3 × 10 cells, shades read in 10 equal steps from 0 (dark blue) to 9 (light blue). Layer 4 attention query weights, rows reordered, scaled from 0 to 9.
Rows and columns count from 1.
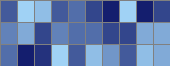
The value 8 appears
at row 1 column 3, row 3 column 6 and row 3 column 9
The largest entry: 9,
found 3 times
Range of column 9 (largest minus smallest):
8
